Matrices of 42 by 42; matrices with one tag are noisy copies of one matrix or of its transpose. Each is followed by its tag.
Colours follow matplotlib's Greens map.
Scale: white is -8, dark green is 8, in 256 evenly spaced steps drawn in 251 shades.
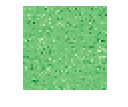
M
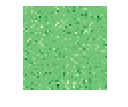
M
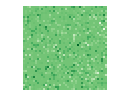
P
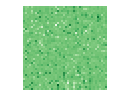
M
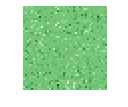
M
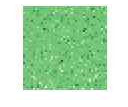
P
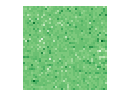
M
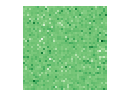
M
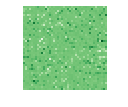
M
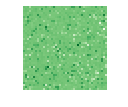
P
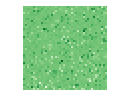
P
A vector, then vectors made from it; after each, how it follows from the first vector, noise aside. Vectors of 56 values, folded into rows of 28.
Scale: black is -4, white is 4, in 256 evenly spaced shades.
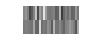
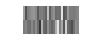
reversed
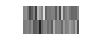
sign-scrambled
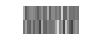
reversed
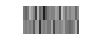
negated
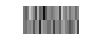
negated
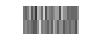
sign-scrambled
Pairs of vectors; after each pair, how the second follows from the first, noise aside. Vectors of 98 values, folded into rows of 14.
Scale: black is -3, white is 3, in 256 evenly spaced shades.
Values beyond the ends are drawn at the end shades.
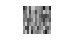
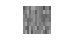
shrunk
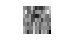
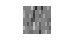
partly zeroed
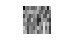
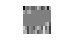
partly zeroed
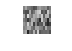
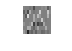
partly zeroed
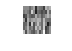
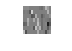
partly zeroed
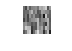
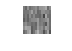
shrunk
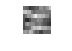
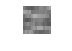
shrunk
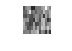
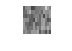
shrunk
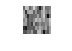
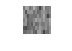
shrunk
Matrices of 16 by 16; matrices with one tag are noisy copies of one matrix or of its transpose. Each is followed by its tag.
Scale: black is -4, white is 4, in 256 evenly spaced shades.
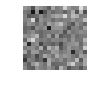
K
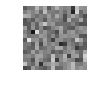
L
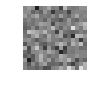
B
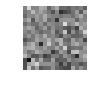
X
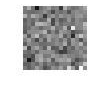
B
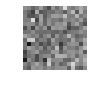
K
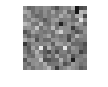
X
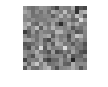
X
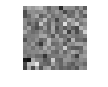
X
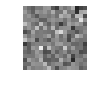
X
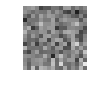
B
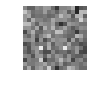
X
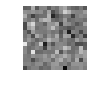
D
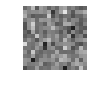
D
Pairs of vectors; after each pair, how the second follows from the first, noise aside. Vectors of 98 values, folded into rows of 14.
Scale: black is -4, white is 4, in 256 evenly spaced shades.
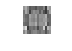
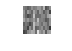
shuffled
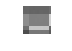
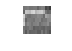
reversed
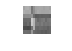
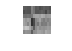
negated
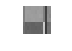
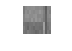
shrunk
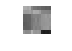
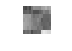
negated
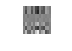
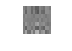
shrunk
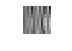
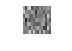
shuffled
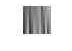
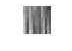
negated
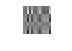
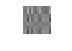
shrunk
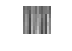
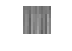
shrunk
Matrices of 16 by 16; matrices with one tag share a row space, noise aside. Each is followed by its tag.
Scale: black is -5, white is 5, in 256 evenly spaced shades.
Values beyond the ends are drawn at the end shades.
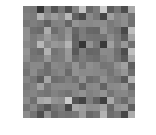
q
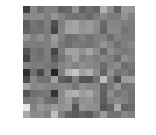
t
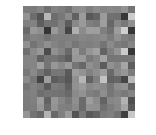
q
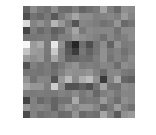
t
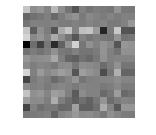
t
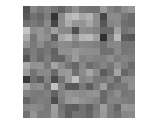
t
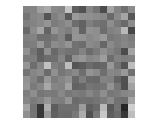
q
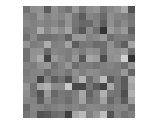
q
